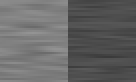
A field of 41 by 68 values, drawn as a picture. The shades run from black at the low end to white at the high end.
It is made of 1 by 2 panels. Panel 1,1: middling, streaked across, faint in contrast. Panel 1,2: low, streaked across, faint in contrast.
